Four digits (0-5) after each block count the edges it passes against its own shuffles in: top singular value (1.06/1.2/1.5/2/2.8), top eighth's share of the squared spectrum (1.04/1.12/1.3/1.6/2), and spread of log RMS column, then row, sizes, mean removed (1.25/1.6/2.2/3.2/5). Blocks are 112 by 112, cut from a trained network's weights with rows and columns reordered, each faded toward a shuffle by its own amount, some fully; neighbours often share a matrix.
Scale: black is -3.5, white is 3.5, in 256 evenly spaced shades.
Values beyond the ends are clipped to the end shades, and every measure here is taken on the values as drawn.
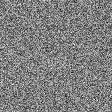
1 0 0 0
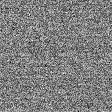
2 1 0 0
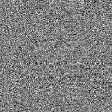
4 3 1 2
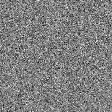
2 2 0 1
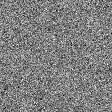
0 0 0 0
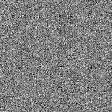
2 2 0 1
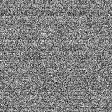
3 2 0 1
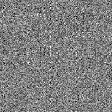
3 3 2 1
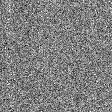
2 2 0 1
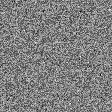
0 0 0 0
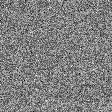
0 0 0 0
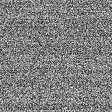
3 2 0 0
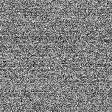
3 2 0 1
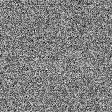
2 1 0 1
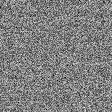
1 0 0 0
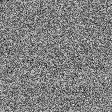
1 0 0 0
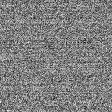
3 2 0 1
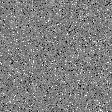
1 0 0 0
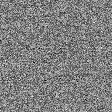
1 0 0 0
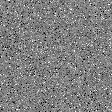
1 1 0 0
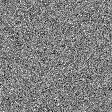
0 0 0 0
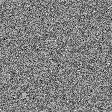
0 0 0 0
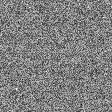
1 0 0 0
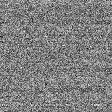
3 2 0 0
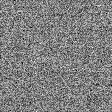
2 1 0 0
